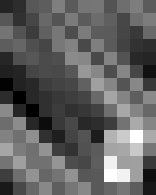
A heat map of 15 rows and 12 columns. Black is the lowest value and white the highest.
An odd patch, higher than its surroundings, sits in the bottom right. Overall the values sit about 40% of the way up the scale. The halves do not mirror each other. The ninth with the highest average is the bottom right. The middle left is the ninth with the lowest average.
